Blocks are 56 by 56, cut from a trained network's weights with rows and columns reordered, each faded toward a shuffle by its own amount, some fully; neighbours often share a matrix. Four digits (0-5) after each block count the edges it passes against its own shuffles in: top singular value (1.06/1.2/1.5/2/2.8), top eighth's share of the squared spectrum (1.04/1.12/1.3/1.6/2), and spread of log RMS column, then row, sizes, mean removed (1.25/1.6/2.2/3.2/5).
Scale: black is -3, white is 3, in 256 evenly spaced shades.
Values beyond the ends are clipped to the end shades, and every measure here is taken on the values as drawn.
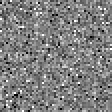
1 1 0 0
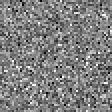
2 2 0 0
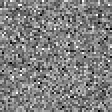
1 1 0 0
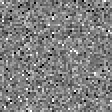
1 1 1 0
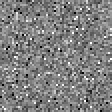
1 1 0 0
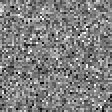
0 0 0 0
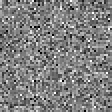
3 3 1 1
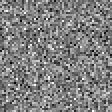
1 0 0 0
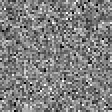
0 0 0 0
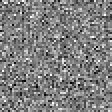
1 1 0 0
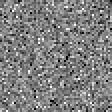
1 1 0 0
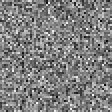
0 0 0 0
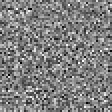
3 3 0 1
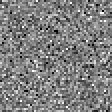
0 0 0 0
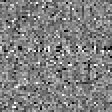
3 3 0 2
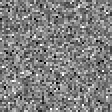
0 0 0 0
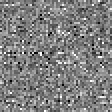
2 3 1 2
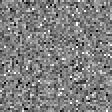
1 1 0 0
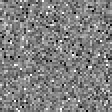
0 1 0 0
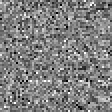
3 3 1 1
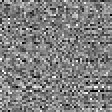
4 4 1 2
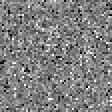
0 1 0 0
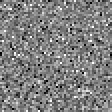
0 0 0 0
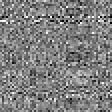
3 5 1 3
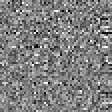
3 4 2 2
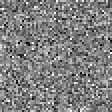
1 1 0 0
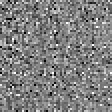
3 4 2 2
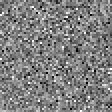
0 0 0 0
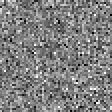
2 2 1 1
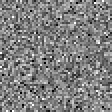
1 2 0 0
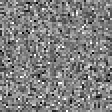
0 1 0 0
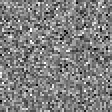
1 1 0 0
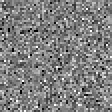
0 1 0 0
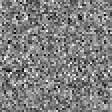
3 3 1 1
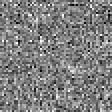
3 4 2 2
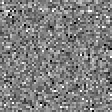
1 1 0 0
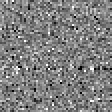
3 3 1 1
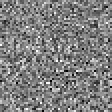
3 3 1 1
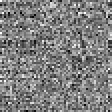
4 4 2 1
